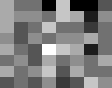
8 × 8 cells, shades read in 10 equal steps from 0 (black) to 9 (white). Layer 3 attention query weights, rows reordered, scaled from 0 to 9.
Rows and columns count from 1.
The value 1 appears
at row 2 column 7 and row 5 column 7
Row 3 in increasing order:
2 3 4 4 4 4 6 7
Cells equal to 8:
0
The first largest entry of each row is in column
5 5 4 7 4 4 4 7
